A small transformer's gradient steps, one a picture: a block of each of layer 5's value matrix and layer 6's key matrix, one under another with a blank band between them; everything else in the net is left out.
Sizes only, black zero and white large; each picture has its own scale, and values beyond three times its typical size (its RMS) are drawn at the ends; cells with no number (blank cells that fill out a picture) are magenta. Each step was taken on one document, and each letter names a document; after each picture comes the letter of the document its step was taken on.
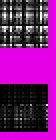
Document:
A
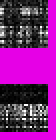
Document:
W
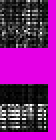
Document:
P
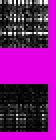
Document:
A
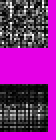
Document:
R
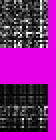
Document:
A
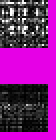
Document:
R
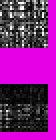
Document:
R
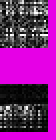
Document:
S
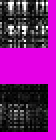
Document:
R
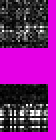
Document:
W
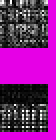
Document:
R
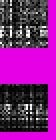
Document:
W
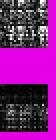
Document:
S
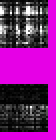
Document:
W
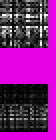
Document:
A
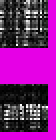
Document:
P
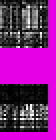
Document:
P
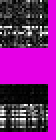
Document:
P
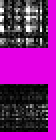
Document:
W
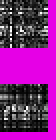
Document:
S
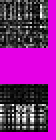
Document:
A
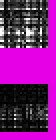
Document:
W
